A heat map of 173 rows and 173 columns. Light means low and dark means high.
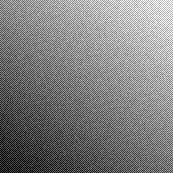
A checkerboard runs through the table. The ninth with the highest average is the bottom left. The field climbs toward the bottom left. The top right is the ninth with the lowest average.
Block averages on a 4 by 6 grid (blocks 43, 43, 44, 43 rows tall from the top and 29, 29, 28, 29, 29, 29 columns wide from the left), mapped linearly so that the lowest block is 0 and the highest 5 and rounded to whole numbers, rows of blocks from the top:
2 2 1 1 0 0
3 3 2 2 1 1
4 4 3 3 2 2
5 5 4 4 3 3
